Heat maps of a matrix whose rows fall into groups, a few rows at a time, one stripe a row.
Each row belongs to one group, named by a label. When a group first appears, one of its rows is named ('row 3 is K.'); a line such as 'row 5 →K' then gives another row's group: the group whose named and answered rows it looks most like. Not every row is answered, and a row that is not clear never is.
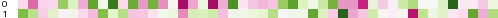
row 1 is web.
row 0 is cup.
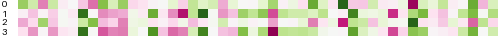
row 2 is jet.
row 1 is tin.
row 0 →web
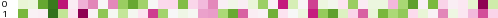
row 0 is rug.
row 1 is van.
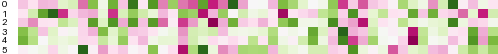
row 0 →cup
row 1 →rug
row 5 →tin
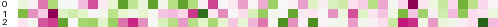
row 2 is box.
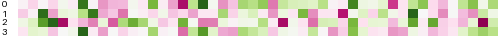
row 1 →jet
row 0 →tin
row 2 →rug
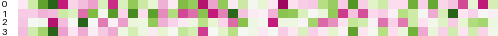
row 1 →cup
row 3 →rug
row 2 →tin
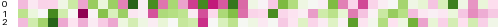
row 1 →van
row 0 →cup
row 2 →rug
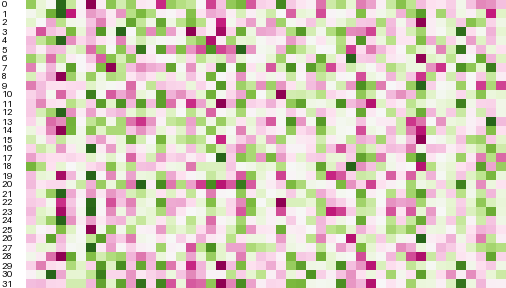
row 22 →tin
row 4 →rug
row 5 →cup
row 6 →web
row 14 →box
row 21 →rug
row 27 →tin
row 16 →tin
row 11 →cup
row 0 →van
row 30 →jet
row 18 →web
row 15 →web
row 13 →box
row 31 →cup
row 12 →rug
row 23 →tin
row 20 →cup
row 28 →box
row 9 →jet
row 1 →rug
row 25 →van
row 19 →tin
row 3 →cup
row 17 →jet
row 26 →jet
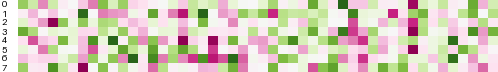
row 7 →van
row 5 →web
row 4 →cup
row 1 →tin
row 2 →box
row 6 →cup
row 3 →web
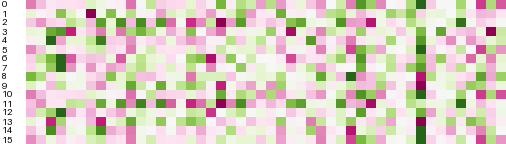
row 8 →web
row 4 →jet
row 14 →jet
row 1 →van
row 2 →cup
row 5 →jet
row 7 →rug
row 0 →jet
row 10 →jet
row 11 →cup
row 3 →rug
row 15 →jet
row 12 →rug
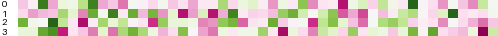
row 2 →van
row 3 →rug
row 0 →jet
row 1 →cup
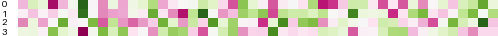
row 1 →tin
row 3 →van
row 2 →box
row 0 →tin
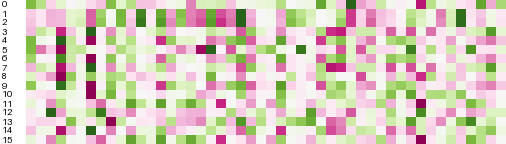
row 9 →van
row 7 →tin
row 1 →cup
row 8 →box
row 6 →van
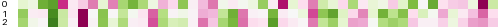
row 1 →van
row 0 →rug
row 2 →van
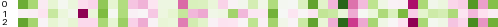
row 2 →web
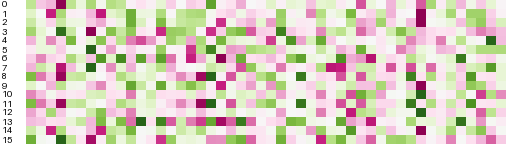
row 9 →web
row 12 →jet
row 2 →web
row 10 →jet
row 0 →box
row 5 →tin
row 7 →tin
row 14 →web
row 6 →cup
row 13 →cup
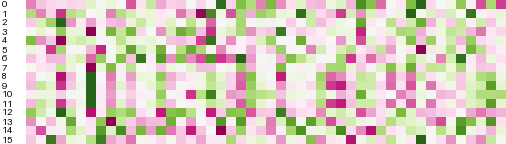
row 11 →tin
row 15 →jet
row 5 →web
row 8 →tin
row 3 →van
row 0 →jet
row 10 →tin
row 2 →rug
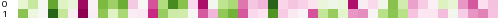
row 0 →van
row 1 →van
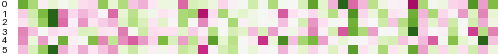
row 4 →box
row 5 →rug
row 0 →web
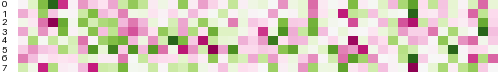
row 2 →box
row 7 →web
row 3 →box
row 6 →jet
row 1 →jet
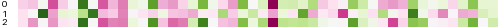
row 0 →tin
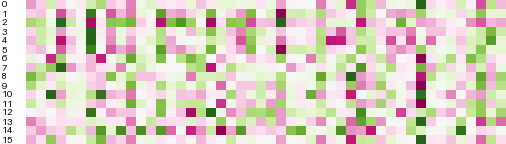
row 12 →tin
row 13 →jet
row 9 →web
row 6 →web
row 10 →jet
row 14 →cup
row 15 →jet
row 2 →van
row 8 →web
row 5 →tin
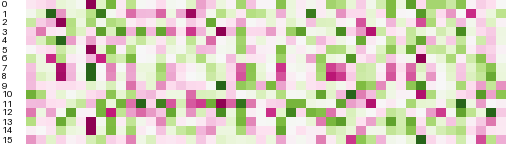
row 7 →tin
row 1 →jet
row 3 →cup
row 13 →van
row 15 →jet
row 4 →rug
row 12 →box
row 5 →van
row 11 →cup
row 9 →jet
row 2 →box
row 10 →web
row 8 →tin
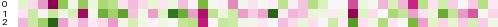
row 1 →van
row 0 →box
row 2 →rug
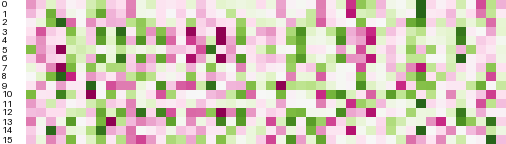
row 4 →cup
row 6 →cup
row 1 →jet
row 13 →box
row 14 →jet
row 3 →cup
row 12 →cup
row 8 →rug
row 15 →box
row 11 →jet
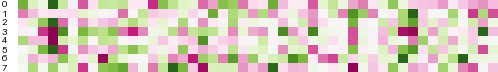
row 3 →box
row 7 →van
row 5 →rug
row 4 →box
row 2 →rug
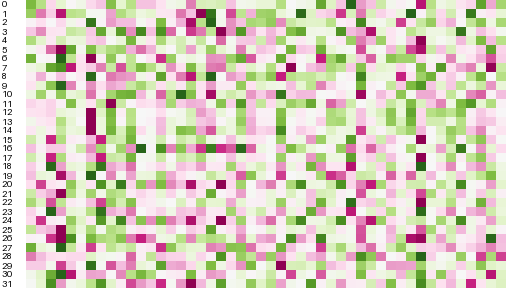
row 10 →van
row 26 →box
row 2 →tin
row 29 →tin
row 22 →web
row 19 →tin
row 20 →cup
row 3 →cup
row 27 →van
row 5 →box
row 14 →van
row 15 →web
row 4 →web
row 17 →web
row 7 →rug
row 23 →jet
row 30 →rug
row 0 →web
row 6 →van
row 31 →jet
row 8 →tin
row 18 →jet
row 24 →cup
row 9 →rug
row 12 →van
